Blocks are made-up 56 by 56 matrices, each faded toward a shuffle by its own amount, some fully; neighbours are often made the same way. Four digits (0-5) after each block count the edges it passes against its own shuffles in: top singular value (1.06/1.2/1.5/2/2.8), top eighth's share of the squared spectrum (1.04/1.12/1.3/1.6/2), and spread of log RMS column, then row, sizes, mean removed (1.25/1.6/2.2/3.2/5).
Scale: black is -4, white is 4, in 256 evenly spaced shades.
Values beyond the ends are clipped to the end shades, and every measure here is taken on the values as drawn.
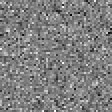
0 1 0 0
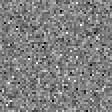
1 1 0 0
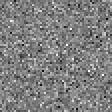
0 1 0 0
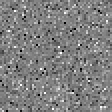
2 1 0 0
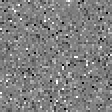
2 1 0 0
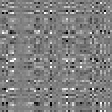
5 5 3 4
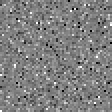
1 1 0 0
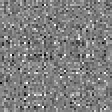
4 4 2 2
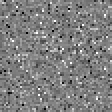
2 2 0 0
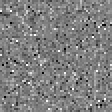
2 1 0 0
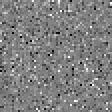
1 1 1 0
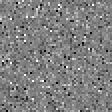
0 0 0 0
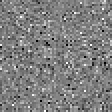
3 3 1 1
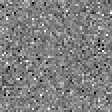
0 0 1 0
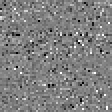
3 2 0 1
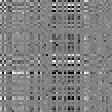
5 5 3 3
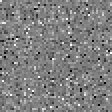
3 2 1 0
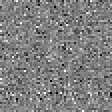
3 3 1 2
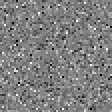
0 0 0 0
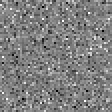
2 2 0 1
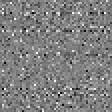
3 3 1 2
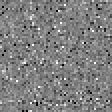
2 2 0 1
